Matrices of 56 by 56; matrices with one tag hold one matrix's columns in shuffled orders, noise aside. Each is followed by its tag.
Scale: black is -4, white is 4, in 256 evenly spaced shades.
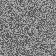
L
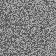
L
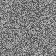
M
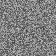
L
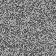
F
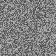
F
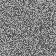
L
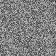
F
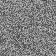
L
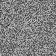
F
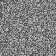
F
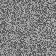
F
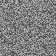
L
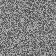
F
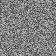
M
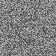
L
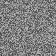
F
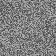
M
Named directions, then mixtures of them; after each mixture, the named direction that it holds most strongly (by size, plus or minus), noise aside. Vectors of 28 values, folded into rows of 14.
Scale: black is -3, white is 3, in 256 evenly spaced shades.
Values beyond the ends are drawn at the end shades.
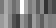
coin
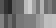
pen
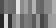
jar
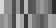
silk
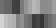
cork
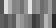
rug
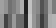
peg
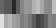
cork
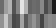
coin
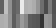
coin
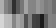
cork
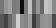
coin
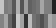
silk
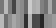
peg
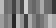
silk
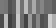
jar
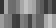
coin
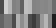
rug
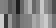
jar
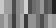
silk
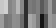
peg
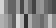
silk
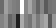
coin
